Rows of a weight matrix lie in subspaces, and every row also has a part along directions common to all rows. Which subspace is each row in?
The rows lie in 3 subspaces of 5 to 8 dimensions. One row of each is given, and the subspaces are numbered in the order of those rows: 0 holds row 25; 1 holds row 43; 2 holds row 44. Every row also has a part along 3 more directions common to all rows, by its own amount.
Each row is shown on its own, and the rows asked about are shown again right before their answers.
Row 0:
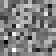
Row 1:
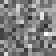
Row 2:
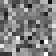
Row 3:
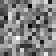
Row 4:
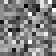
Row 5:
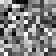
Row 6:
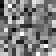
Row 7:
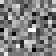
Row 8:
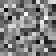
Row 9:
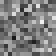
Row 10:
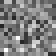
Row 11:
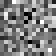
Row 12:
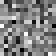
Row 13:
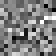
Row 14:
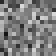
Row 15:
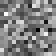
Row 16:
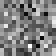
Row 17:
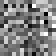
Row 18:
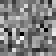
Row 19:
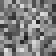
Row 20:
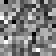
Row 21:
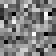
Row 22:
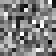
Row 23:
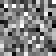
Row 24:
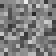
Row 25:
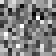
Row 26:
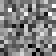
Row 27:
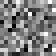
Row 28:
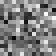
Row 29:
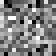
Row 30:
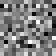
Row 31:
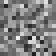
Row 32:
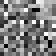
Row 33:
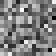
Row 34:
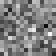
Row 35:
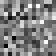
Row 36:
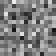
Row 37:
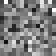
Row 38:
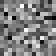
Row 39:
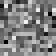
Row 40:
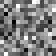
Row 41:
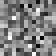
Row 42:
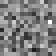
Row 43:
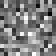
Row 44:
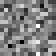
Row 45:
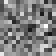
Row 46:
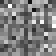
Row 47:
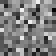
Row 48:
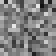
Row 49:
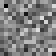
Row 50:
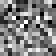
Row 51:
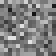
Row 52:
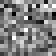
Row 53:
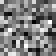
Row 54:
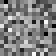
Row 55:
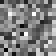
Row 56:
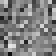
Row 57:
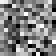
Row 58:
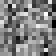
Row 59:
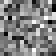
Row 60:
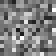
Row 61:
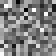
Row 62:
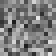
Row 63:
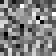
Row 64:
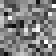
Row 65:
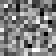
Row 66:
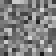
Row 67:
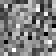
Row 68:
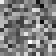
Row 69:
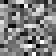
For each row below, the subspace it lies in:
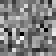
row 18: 1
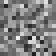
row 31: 2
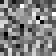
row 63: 0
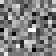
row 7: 0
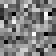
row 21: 1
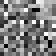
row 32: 2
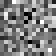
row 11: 1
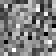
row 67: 1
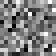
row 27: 1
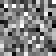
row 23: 2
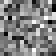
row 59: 0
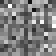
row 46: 1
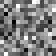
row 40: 0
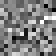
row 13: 1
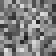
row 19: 2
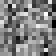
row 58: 2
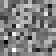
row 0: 1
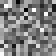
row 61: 1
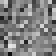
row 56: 1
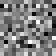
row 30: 0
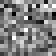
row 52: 1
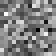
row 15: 2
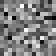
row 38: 2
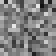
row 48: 1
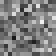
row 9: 1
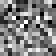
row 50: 0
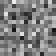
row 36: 1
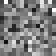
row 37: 1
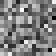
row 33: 1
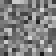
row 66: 1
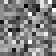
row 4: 1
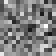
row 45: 0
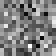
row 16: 2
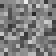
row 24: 0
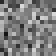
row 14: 0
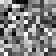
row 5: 0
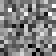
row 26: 2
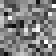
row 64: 2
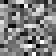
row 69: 2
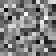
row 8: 2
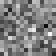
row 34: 0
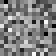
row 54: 2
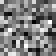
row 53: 0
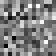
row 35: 1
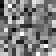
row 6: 1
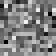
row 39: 1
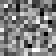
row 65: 0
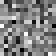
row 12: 2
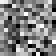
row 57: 2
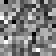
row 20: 1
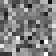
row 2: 2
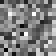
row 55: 0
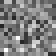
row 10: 2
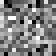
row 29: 2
